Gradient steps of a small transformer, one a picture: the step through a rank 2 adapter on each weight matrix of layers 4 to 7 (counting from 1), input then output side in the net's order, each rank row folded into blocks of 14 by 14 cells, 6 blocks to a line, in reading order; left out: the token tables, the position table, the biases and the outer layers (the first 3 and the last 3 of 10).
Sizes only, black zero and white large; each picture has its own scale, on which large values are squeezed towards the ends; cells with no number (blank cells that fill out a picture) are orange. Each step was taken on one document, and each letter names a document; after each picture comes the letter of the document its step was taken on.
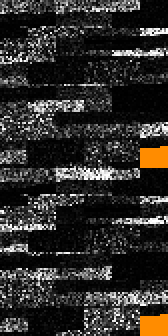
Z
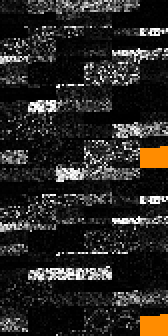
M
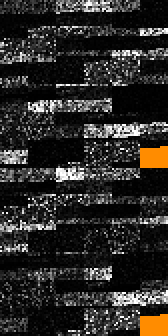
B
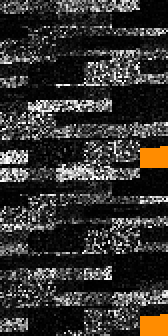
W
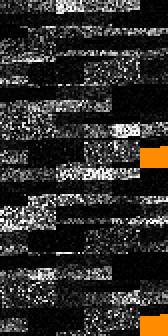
Z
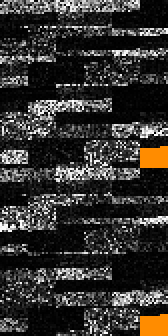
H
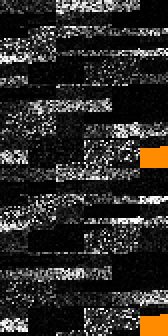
M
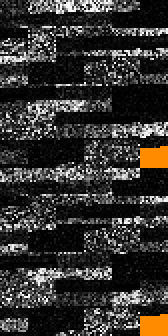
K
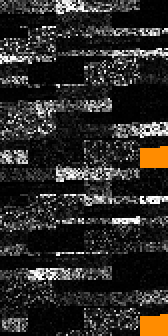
M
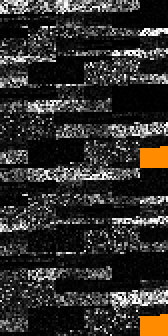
B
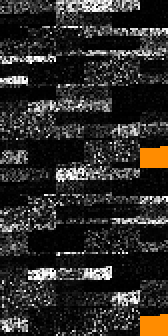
W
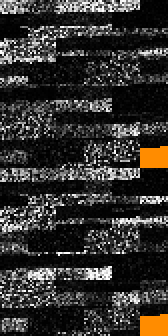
W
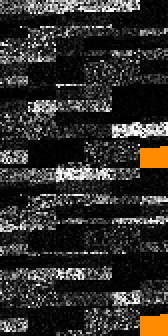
B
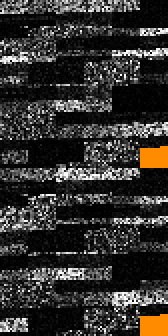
K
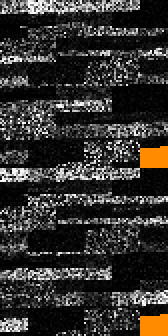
W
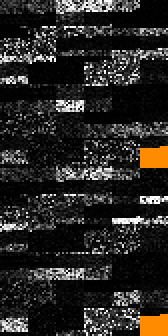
M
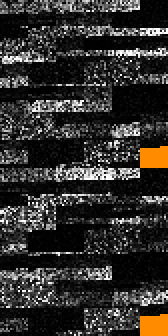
Z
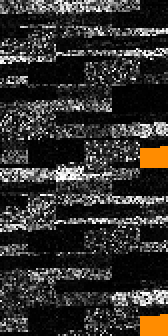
B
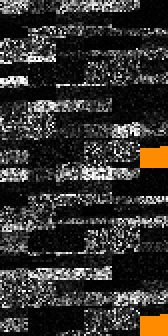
W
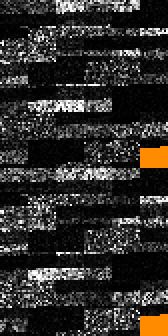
Z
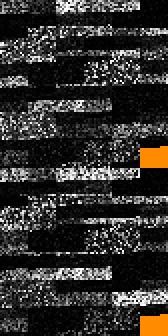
W
